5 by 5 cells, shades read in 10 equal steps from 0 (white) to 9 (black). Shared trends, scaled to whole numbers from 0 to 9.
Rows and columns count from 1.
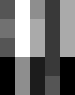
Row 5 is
9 4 8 6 9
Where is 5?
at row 2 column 1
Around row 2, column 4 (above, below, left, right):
7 7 3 3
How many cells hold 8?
2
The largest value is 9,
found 4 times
